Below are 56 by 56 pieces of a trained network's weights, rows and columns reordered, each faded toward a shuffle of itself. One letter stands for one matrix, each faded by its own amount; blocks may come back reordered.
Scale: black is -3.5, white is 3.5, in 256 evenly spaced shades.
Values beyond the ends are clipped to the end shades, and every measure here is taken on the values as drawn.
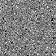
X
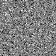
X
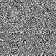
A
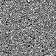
X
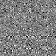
A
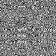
A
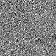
X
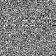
A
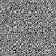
A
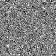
X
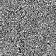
X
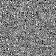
X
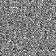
A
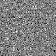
X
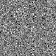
X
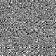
A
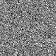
X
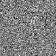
A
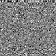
A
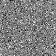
X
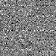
A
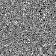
X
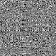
A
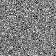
A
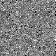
X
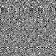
A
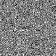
A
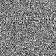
A
